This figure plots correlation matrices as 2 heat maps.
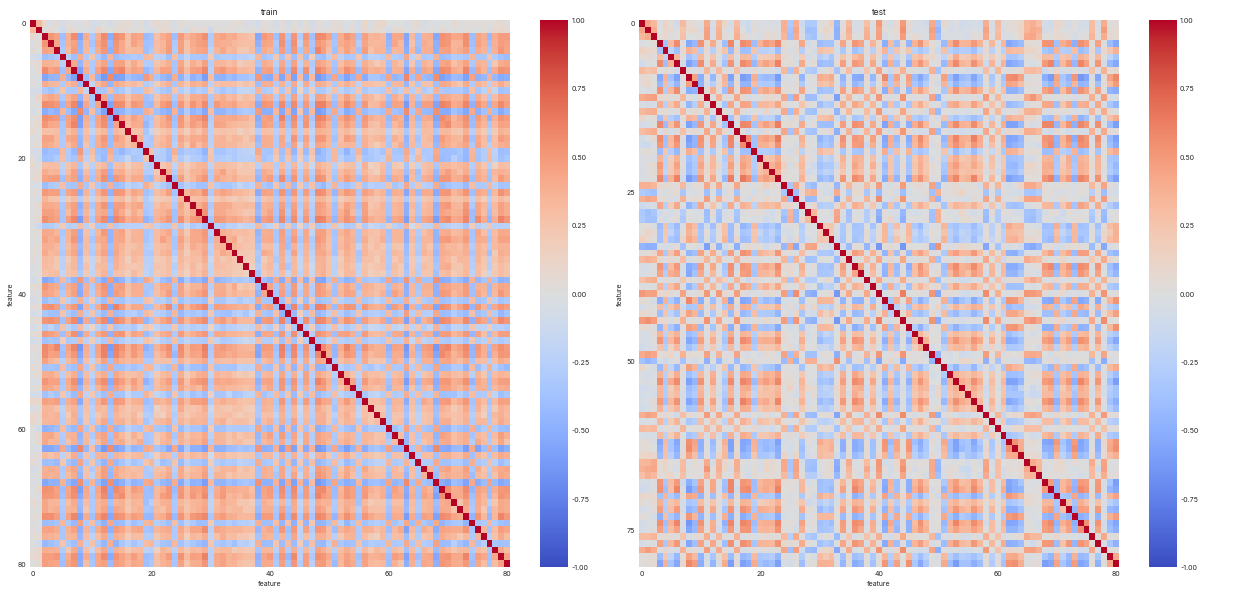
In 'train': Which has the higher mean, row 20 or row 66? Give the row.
66
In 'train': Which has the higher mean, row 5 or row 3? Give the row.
3
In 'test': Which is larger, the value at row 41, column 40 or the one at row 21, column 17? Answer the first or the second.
the second
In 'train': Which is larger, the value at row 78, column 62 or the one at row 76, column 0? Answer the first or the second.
the first
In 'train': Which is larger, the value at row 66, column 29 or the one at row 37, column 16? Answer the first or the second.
the first
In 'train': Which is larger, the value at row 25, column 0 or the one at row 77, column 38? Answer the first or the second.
the second
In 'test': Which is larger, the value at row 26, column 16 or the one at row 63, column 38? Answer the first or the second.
the first
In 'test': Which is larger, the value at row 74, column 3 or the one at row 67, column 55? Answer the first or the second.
the first
